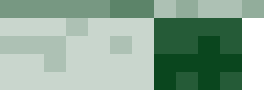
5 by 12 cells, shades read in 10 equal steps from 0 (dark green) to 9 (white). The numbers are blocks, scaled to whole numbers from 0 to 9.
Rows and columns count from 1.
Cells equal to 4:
5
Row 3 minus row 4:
-1 -1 0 0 0 -1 0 1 1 0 1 0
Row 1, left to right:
4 4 4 4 4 3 3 6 5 6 6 5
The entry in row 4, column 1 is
7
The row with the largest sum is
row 2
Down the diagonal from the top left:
4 7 6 7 7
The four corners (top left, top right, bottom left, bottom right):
4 5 7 9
